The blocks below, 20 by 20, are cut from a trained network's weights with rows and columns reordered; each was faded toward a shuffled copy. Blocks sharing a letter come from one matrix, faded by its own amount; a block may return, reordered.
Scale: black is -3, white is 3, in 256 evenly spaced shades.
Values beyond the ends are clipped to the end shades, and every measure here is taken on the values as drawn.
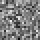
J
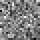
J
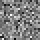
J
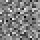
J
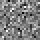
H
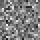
J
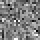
H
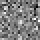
H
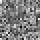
J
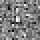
H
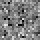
H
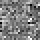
H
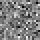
H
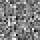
J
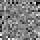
H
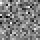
J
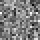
J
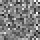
J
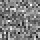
J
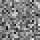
J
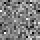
H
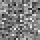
J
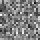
J
